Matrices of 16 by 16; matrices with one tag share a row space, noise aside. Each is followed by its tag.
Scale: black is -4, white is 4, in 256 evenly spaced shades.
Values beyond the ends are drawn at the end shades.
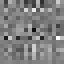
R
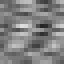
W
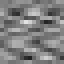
W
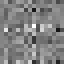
R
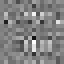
R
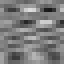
W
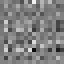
R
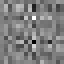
R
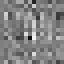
R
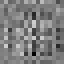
R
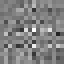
R
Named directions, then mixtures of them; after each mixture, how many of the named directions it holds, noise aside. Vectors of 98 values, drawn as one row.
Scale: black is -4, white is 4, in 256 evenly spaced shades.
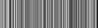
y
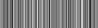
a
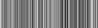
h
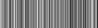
three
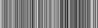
one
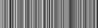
two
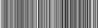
two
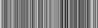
one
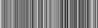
one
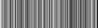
three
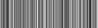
three
